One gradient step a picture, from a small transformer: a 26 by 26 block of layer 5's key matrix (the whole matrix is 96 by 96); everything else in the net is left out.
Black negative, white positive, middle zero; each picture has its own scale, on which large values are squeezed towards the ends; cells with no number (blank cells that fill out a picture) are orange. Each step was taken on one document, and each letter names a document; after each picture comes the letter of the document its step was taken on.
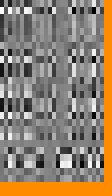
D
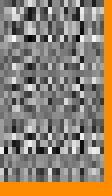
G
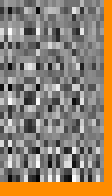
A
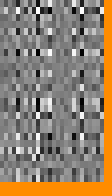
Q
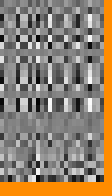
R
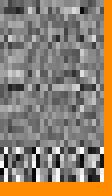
A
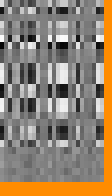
D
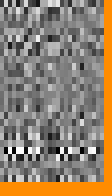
Q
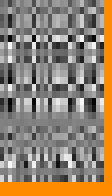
R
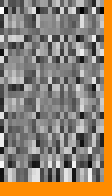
A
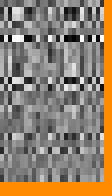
G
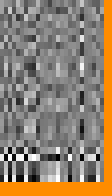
Q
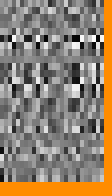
G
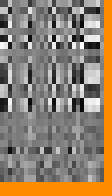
R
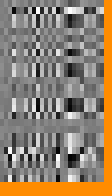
Q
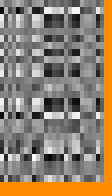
Q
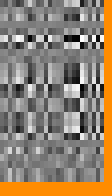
G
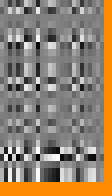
Q
